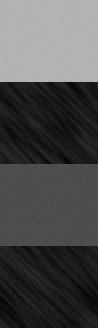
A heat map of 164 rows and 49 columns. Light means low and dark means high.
The table splits into 4 rows of 1 panel. Panel 1,1: low, flat. Panel 2,1: very high, slanting down to the right, faint in contrast. Panel 3,1: high, flat. Panel 4,1: very high, slanting down to the right, faint in contrast.
